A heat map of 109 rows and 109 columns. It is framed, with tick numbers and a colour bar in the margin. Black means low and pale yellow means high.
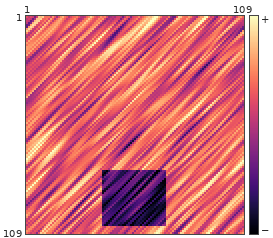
The grain runs diagonally up to the right. An odd patch, lower than its surroundings, sits in the bottom middle. The bottom middle is the ninth with the lowest average.
